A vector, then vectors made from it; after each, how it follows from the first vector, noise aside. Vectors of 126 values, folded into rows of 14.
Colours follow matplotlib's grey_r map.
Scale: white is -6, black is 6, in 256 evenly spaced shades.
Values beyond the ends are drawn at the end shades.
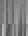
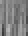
negated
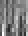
scaled up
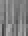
negated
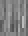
wrapped around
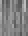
reversed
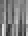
scaled up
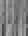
negated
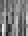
scaled up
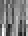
scaled up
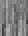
negated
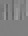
partly zeroed
